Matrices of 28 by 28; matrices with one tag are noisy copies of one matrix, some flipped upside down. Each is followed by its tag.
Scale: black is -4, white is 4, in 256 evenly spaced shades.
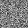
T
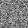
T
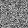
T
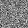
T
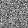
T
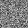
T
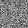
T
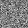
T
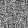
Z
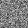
T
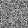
T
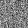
Z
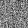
Z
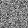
T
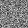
T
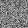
T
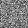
T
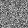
T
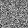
T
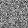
T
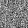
Z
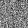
Z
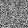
T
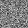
T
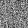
Z
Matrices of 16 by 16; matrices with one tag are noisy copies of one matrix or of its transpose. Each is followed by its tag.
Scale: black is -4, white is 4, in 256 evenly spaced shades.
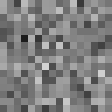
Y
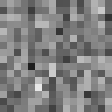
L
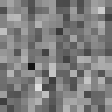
L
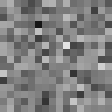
Y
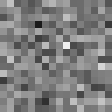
Y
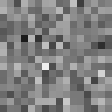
Y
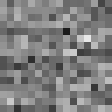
L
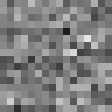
L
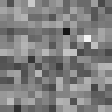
L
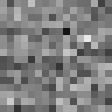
L
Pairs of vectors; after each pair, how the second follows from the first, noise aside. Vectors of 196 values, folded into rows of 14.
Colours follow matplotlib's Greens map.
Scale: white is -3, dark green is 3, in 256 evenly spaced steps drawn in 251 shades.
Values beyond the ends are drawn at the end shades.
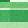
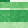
copied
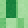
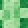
wrapped around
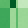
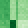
wrapped around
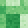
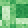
wrapped around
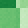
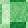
wrapped around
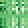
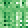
wrapped around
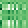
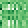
copied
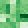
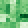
copied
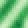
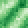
wrapped around
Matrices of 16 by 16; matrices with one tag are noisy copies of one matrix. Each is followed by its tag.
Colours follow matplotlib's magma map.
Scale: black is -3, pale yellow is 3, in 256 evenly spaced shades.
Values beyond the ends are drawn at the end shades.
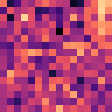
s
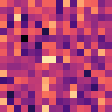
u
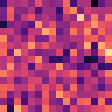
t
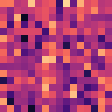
u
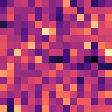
t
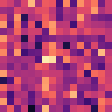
u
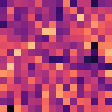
t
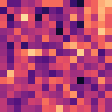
s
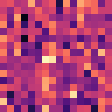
u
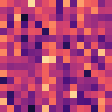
u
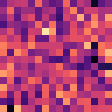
t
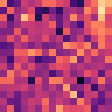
s
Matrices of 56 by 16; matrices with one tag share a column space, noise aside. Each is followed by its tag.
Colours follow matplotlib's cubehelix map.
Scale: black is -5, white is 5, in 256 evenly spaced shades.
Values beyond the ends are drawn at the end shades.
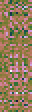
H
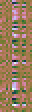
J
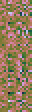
H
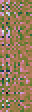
H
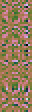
J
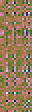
H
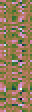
J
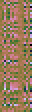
J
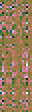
H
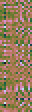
J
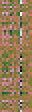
H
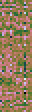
H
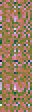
J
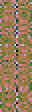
J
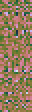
H
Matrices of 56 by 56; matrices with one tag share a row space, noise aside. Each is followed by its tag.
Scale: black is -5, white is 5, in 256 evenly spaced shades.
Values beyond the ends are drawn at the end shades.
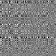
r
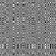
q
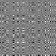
q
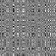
q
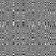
q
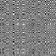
q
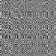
r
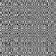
r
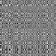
r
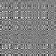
r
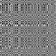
r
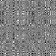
q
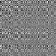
r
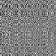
r
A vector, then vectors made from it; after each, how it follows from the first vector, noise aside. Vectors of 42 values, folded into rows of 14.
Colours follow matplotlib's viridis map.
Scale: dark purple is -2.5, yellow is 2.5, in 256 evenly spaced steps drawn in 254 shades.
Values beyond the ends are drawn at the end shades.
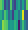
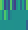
partly zeroed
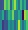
negated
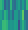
shrunk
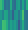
shrunk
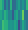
shrunk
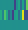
partly zeroed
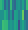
shrunk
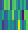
negated
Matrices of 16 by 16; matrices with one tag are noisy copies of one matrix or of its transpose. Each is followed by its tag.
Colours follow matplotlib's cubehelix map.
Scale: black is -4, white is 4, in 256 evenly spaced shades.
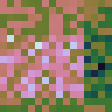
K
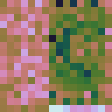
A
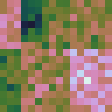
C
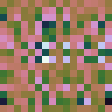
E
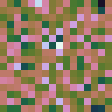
E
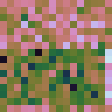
A
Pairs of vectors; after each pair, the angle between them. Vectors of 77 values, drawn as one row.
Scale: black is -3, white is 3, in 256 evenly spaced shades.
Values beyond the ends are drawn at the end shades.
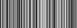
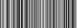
partly aligned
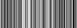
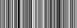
orthogonal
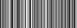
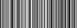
nearly parallel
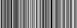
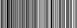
partly aligned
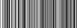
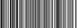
nearly opposite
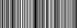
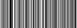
orthogonal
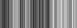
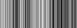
nearly opposite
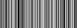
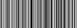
partly aligned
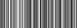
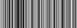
nearly opposite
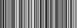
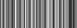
orthogonal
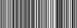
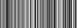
nearly opposite
